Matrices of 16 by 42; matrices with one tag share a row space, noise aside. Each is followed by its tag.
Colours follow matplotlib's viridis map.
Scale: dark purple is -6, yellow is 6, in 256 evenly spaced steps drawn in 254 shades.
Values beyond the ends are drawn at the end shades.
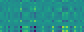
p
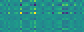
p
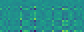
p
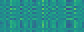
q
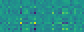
p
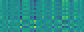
p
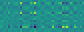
p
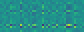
q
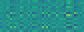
q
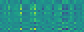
p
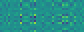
p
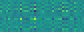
p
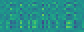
q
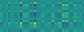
p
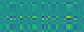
q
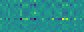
p
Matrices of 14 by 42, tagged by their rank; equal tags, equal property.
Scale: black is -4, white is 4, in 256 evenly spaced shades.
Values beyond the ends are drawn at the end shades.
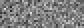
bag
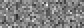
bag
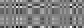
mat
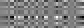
mat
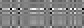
mat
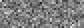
bag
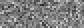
bag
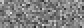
bag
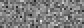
bag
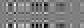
mat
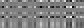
mat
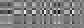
mat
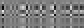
mat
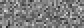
bag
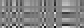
mat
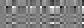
mat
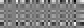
mat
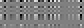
mat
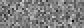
bag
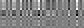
mat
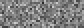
bag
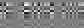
mat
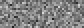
bag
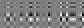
mat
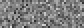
bag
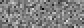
bag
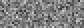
bag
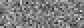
bag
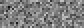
bag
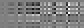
mat
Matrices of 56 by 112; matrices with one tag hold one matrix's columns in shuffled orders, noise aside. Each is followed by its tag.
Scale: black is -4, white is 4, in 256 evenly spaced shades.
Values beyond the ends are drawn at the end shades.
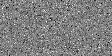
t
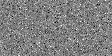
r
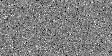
t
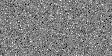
r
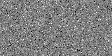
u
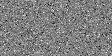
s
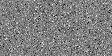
r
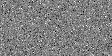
u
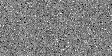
r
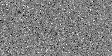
s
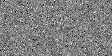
u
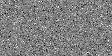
u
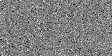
r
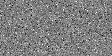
s
